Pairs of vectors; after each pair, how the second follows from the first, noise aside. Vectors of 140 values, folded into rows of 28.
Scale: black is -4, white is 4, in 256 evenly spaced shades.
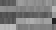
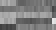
negated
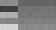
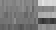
reversed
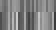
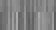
shrunk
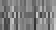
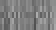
shrunk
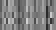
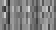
reversed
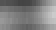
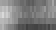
reversed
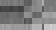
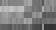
negated
